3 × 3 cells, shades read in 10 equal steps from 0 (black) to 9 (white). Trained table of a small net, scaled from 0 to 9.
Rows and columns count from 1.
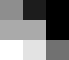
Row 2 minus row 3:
-3 -2 -4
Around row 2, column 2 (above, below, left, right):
1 8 6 0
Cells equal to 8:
1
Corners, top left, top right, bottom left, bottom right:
5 0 9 4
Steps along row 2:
same down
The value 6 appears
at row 2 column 1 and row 2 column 2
